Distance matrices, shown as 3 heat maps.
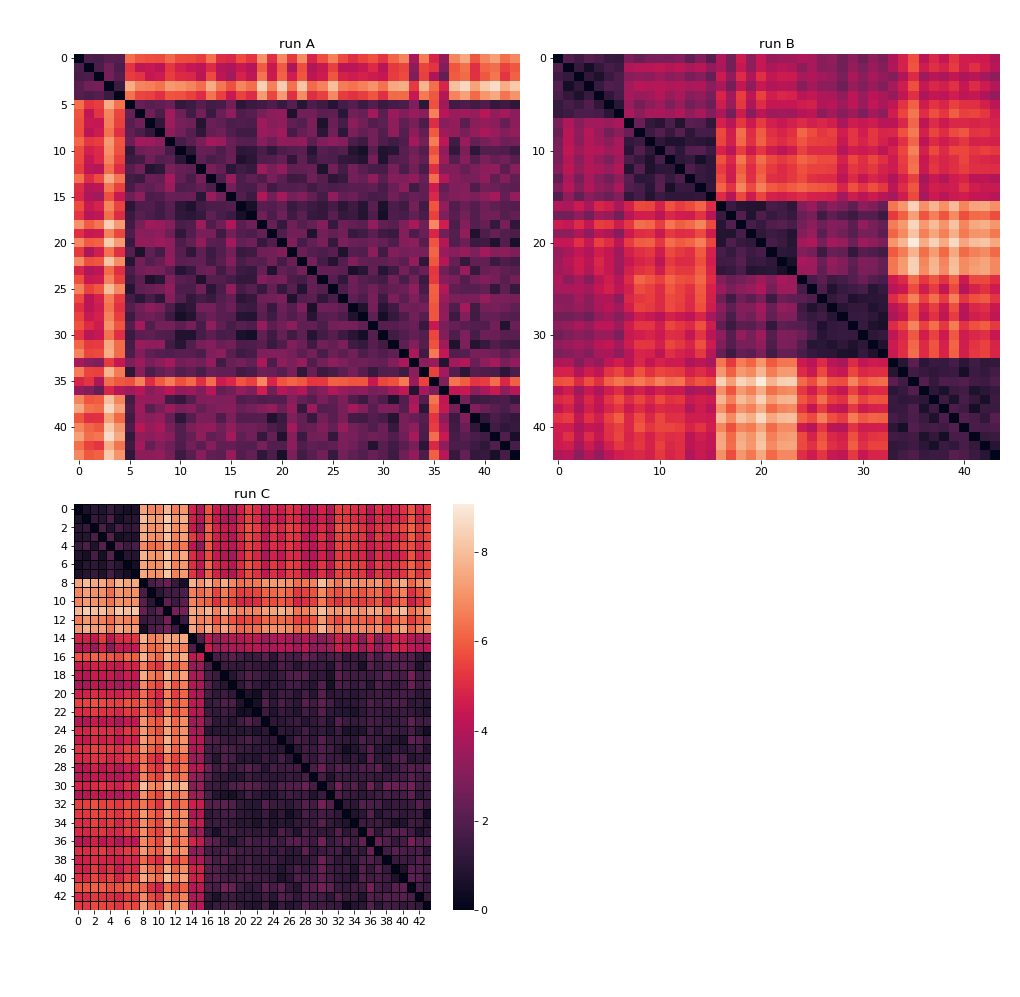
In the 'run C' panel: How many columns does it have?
44
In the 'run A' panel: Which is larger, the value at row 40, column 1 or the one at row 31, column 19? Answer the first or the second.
the first
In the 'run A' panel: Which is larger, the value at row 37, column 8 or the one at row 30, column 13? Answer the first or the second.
the first
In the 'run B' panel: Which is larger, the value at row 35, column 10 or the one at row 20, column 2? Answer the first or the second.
the first
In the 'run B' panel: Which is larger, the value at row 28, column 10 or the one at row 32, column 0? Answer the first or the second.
the first
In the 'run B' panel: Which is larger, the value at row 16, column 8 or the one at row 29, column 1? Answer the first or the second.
the first
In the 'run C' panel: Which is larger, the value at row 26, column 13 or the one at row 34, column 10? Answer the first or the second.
the first
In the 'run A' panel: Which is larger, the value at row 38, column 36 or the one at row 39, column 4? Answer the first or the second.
the second
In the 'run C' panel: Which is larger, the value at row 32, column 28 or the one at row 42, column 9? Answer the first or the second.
the second
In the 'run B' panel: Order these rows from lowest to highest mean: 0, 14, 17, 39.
0, 17, 14, 39
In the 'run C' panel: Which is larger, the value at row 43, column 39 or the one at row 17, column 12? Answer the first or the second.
the second
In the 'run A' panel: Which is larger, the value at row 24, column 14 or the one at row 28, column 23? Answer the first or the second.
the first
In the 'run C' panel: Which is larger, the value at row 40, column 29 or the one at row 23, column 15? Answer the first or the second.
the second
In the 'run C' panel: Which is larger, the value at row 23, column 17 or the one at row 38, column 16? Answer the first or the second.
the second
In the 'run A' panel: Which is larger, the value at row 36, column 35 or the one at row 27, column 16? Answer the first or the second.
the first
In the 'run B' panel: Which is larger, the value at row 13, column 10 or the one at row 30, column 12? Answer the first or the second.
the second
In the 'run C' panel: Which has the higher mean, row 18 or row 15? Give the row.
15
